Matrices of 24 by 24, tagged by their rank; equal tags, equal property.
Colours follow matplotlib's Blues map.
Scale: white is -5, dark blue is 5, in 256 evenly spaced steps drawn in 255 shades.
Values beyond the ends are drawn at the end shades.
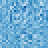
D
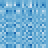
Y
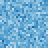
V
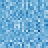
D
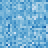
D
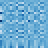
Y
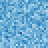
V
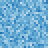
V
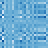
Y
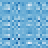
Y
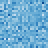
D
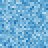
V
